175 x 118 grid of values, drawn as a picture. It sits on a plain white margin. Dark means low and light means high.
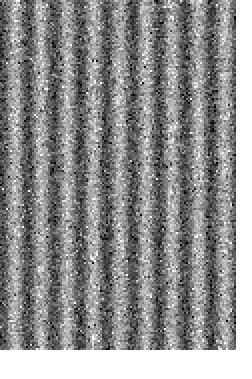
Stripes running up and down repeat 9 times from left to right. No seam splits the table. The histogram is bell-shaped. Overall the values sit about 50% of the way up the scale. There is no overall slope.
